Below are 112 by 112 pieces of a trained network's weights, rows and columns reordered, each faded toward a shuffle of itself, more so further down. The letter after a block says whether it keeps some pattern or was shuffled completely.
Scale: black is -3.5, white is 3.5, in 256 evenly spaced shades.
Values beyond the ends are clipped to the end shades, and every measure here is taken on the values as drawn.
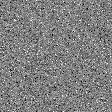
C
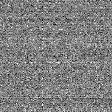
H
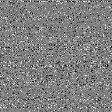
H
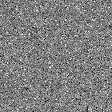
C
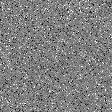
C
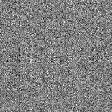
H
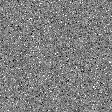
C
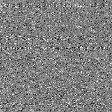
H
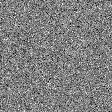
C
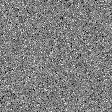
C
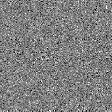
H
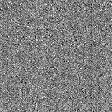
H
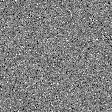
C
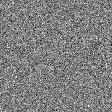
C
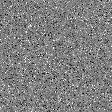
C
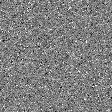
C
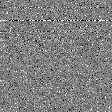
H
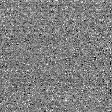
H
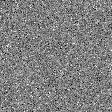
C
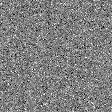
C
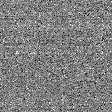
H
